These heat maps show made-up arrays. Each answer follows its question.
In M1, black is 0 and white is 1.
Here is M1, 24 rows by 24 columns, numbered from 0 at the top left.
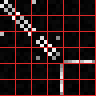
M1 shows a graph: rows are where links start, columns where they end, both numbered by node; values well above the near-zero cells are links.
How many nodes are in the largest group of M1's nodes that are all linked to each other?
2
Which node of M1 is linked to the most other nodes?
node 15
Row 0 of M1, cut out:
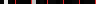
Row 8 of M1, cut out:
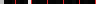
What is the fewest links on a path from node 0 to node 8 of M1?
1
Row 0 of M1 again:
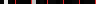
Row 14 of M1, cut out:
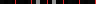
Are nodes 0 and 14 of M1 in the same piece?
no
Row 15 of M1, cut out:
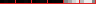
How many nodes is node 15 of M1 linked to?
8
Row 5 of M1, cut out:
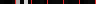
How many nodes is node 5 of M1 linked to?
2
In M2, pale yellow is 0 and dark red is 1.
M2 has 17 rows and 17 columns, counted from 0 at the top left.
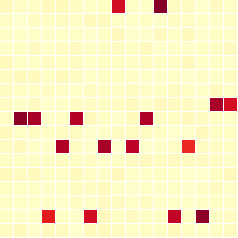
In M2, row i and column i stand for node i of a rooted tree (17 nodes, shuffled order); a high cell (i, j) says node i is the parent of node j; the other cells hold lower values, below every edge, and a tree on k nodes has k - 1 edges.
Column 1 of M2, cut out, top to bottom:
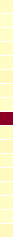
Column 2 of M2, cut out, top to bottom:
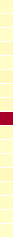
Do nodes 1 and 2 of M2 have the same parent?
yes
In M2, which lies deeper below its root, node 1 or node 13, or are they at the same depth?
node 13
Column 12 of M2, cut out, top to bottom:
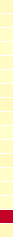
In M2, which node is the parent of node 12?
15
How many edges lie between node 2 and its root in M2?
2
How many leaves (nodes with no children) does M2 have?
12
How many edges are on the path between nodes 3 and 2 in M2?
5
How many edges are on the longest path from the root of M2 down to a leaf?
5
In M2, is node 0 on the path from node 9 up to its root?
yes
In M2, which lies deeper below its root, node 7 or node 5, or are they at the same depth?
node 7
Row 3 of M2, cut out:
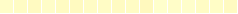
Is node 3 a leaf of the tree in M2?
yes
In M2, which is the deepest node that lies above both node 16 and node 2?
8
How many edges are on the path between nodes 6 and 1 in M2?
5
